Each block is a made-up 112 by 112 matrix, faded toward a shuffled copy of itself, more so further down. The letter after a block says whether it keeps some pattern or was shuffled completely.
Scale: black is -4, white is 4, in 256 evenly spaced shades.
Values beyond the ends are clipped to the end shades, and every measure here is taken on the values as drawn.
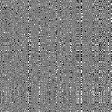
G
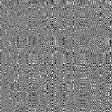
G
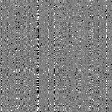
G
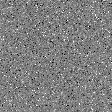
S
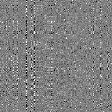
G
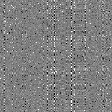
G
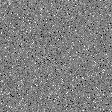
S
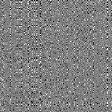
G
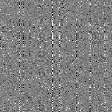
G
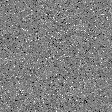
S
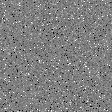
S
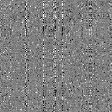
G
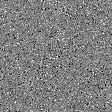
S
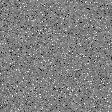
S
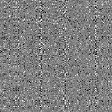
G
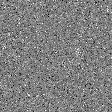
S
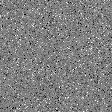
S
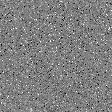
S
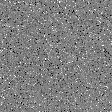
S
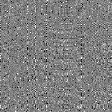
G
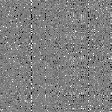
G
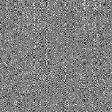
G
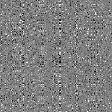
G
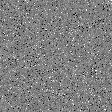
S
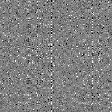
G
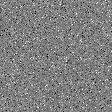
S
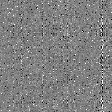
G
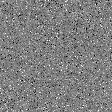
S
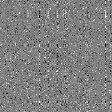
G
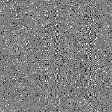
G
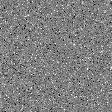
S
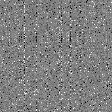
G
